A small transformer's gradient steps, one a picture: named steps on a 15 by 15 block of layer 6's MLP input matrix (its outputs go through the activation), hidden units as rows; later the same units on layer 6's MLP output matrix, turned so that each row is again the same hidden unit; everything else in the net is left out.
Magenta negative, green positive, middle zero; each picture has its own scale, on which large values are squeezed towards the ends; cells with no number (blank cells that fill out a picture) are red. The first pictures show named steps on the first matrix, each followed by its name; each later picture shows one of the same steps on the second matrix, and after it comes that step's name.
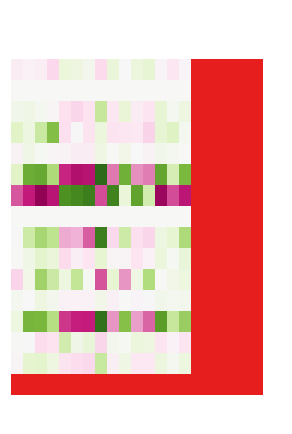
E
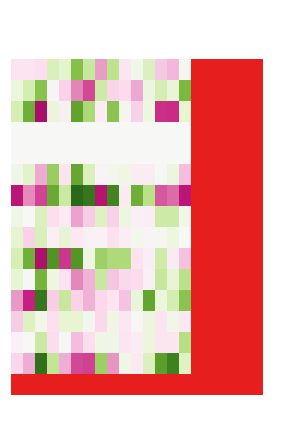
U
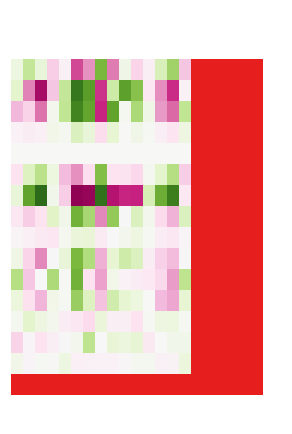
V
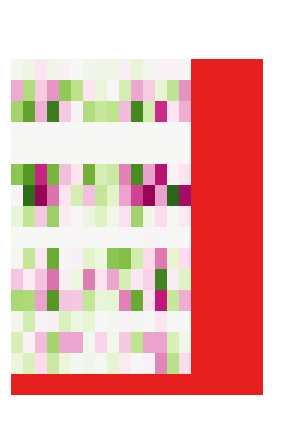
V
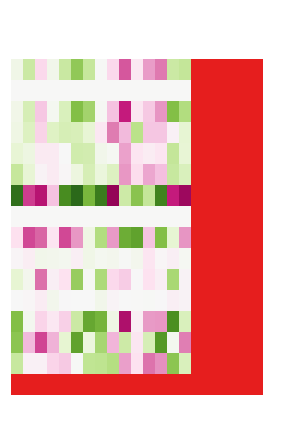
E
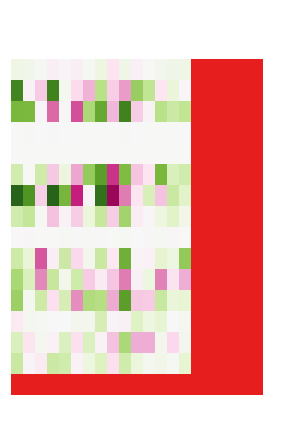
V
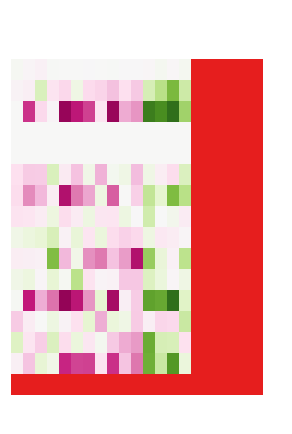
U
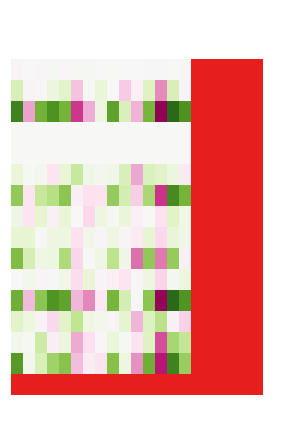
U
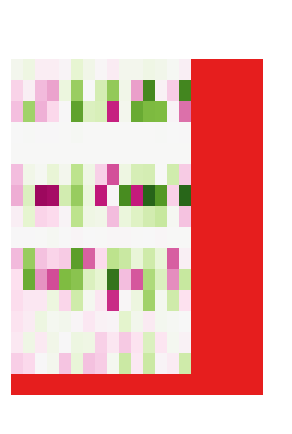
V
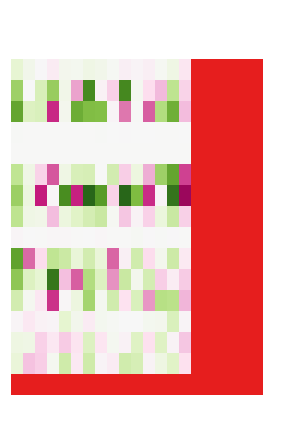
V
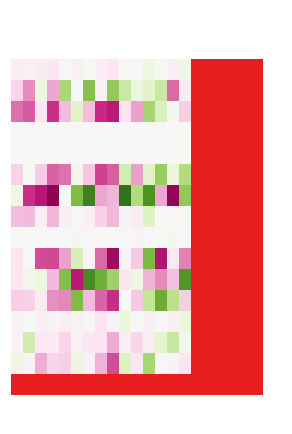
V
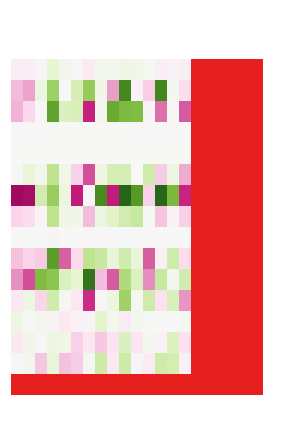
V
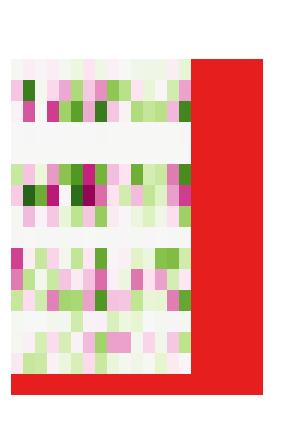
V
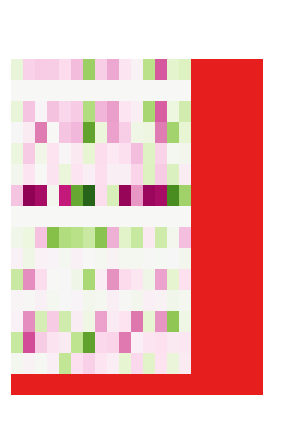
E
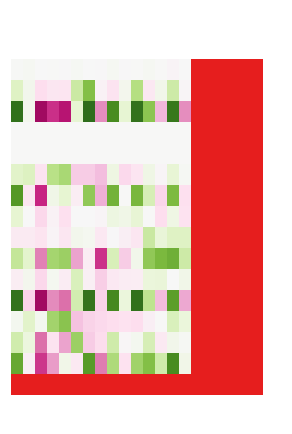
U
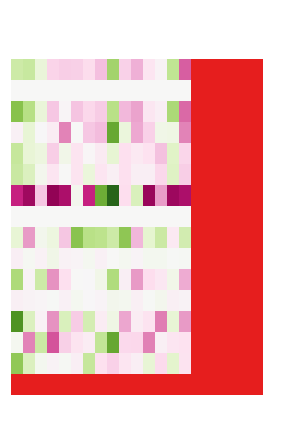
E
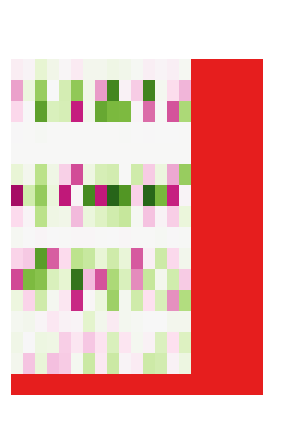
V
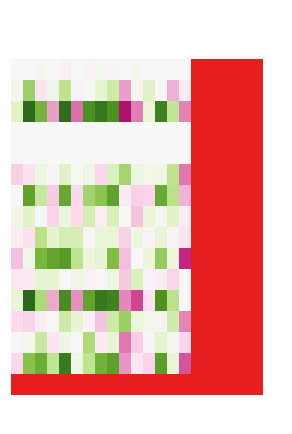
U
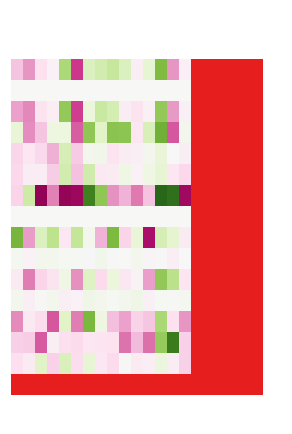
E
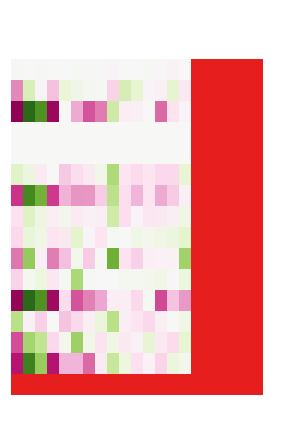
U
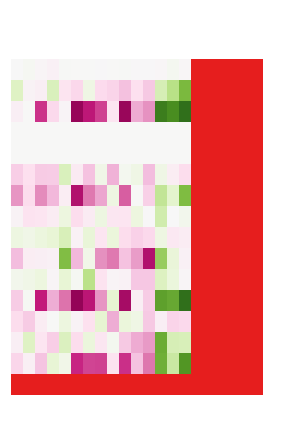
U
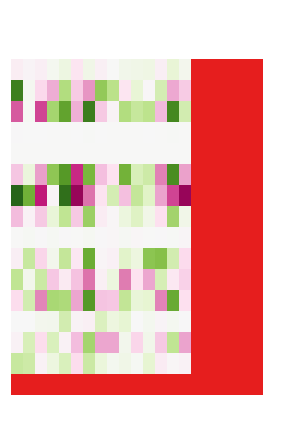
V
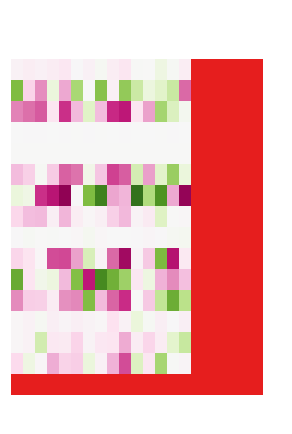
V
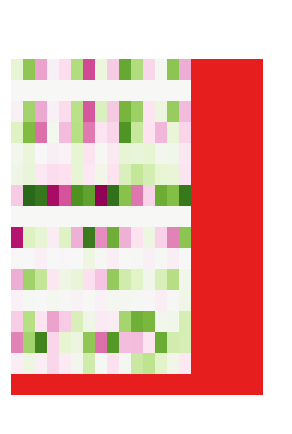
E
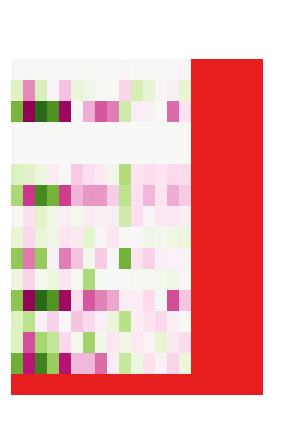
U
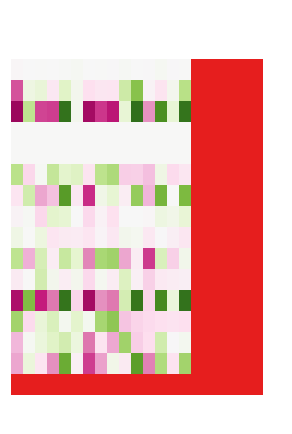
U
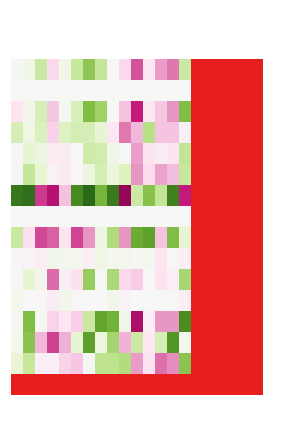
E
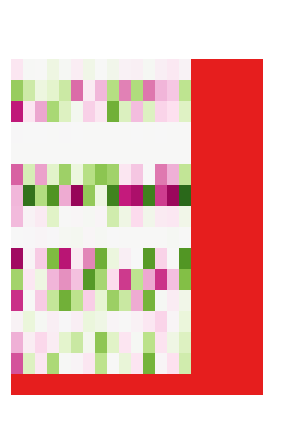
V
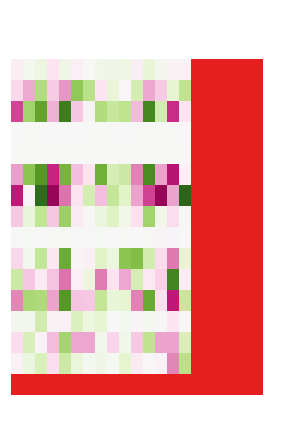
V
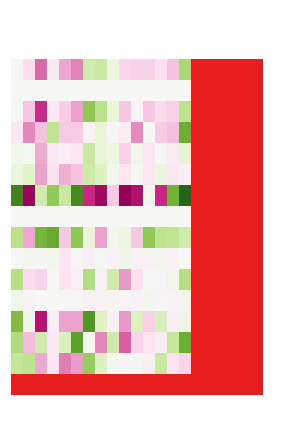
E
